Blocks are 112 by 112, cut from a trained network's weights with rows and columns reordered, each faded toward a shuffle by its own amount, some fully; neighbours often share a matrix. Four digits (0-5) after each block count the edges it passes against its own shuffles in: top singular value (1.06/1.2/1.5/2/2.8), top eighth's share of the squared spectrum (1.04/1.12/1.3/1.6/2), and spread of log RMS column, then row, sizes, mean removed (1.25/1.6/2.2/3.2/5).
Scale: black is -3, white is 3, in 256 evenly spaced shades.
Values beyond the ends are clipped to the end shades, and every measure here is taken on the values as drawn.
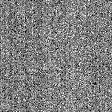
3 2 0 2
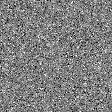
1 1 0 0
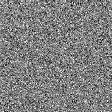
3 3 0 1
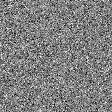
0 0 0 0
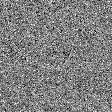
0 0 0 0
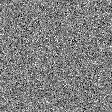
2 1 0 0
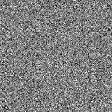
3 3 1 2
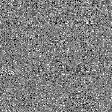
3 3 1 2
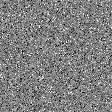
0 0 0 0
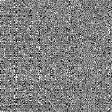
3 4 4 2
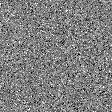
0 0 0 0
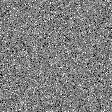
0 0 0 0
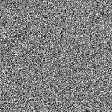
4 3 0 2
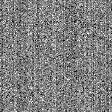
3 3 1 2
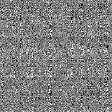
3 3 4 1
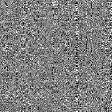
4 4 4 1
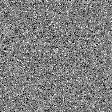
1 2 1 0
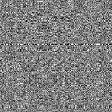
4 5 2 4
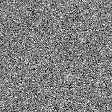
2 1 0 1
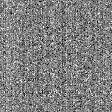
3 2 0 2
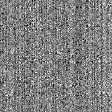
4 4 1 3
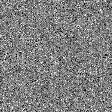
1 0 0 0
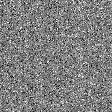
1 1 0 0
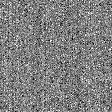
2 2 0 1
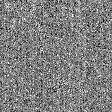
2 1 0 1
